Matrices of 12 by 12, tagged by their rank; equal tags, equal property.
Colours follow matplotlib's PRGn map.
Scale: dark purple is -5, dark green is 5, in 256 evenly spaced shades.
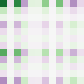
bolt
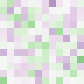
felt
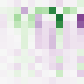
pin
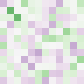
felt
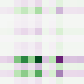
bolt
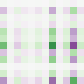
bolt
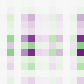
bolt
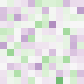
felt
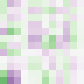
pin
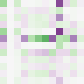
pin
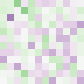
felt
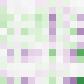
pin
